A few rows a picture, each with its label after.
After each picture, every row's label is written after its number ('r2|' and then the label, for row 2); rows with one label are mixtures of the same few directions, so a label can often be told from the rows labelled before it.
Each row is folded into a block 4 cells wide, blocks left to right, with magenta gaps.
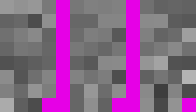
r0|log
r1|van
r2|van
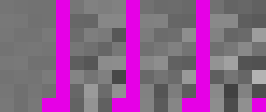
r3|van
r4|van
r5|van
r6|van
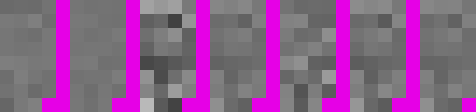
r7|log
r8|van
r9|log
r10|log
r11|van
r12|log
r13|log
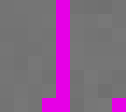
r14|van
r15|log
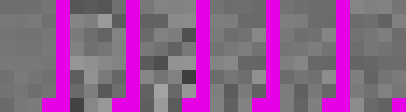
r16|log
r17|log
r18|van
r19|van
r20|van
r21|log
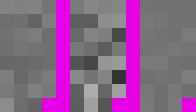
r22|log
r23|van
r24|van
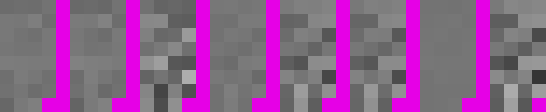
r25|log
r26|log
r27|van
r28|van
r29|van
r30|van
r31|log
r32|van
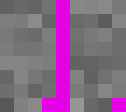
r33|log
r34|log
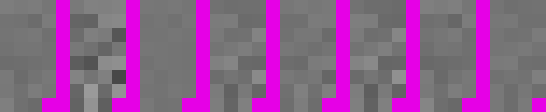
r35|log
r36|van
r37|log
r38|van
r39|van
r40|van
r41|log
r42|van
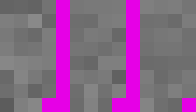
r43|log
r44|van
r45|log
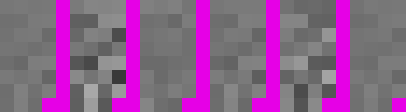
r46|van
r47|van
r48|log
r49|van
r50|van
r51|van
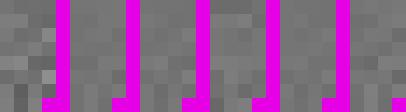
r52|van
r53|van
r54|van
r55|log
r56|van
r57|van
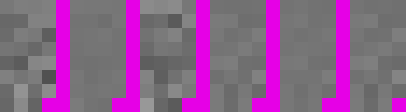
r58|van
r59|log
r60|log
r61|van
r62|van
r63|van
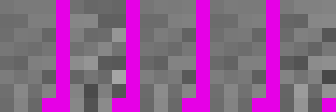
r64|van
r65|van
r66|van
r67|van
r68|van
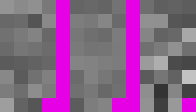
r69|log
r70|log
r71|van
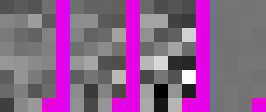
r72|log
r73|van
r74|van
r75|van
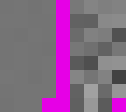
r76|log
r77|van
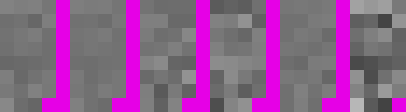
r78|log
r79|log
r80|van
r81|log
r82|van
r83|log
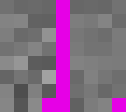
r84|van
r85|log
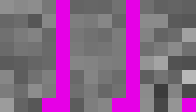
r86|log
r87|log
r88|van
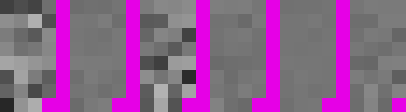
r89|log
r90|log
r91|van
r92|log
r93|log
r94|van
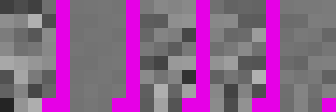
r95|log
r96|van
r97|van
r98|van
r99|van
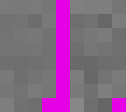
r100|log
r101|log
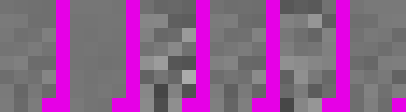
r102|van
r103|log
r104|van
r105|van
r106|log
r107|van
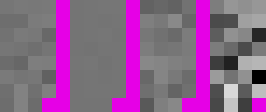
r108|van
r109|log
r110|log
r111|van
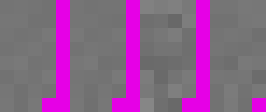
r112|van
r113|van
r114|log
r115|van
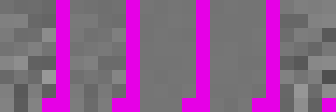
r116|van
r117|van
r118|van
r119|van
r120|van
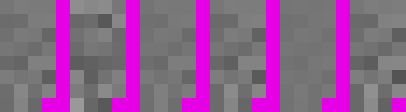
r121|van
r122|log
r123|van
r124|van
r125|van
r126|van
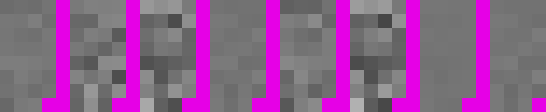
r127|log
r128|van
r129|log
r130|van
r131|log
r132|log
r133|log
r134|van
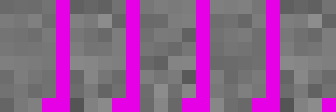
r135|log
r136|log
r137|van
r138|log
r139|log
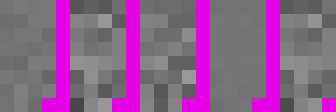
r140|van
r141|log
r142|van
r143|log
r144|log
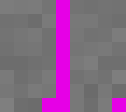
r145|log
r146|van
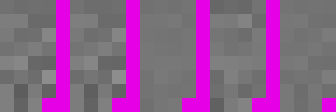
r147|van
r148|van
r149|log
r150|log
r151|van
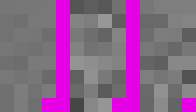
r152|van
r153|log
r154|van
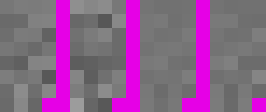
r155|van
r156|log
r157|van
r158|van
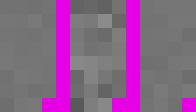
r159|log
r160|log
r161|van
